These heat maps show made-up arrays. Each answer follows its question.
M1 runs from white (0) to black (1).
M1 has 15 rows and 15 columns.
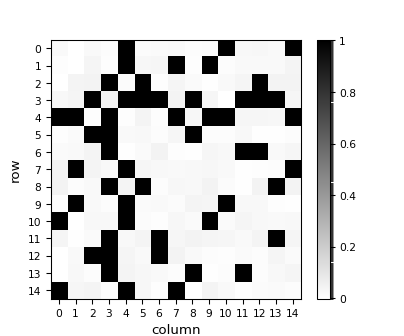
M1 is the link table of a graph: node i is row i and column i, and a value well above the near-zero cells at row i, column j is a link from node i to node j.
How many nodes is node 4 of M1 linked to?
7
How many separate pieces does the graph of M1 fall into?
1
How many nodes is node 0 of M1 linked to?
3
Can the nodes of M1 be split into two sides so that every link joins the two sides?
no
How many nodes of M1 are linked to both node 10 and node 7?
1
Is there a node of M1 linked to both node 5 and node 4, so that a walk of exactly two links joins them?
yes
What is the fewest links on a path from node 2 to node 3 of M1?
1
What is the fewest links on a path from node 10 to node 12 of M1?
3
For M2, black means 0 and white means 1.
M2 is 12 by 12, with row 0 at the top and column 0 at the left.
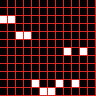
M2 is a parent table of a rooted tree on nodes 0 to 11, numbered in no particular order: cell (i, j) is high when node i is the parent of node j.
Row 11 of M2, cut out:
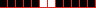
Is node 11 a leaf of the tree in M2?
no
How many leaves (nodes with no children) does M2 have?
7
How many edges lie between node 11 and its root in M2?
0
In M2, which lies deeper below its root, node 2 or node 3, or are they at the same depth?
the same depth
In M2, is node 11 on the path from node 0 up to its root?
yes
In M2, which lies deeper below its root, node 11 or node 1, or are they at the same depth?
node 1
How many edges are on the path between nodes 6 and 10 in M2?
1
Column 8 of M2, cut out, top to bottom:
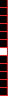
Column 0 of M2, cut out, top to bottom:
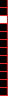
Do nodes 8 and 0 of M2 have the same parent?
no
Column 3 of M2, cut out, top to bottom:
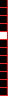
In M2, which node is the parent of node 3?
4
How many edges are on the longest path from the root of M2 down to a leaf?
5
